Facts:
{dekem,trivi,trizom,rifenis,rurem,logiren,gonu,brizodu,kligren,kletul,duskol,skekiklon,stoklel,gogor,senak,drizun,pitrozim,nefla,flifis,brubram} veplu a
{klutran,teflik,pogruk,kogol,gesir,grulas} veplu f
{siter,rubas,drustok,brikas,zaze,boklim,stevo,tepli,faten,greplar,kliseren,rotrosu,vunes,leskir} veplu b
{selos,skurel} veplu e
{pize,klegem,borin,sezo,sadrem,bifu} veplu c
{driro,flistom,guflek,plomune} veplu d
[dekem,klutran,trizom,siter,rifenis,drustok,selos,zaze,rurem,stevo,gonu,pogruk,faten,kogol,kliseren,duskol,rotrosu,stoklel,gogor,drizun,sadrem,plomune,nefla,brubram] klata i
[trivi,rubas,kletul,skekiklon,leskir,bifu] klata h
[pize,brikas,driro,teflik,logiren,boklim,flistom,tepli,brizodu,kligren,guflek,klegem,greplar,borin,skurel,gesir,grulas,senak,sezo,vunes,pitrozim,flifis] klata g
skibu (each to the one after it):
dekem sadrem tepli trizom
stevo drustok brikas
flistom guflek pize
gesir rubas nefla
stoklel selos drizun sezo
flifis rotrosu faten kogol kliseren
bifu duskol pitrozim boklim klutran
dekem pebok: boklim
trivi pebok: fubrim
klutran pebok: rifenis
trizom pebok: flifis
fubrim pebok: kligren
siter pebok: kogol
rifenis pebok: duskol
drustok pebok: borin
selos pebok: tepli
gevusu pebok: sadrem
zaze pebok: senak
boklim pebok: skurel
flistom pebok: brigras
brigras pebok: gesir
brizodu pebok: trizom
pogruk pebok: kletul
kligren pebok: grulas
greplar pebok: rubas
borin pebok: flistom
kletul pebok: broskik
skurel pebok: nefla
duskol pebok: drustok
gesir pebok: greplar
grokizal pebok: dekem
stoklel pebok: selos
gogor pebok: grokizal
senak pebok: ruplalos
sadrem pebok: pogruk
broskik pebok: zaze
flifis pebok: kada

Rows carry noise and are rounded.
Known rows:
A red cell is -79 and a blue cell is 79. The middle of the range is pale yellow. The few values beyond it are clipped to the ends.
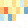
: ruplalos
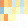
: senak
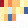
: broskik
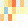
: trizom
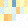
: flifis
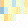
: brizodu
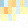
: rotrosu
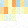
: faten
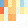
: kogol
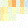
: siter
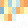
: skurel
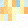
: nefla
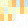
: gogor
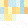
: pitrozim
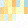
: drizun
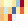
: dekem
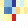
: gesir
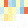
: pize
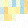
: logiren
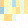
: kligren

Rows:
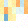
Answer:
skekiklon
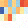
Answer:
boklim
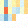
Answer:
rubas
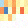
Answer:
klutran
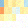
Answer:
plomune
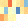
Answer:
sadrem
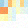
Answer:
stevo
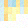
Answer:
driro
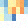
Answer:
drustok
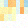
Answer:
selos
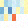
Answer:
greplar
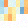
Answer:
sezo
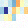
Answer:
borin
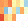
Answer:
pogruk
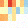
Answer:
zaze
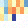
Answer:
duskol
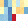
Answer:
brigras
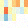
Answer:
leskir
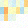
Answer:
vunes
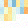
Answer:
klegem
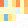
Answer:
trivi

